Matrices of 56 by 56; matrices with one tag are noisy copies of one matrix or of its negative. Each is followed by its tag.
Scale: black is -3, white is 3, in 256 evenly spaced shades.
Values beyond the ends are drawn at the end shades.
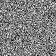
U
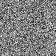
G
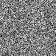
G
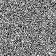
U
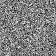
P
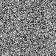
G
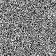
U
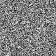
P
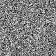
P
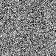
G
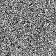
P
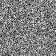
G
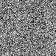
G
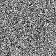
P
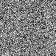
G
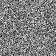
G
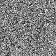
P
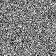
U
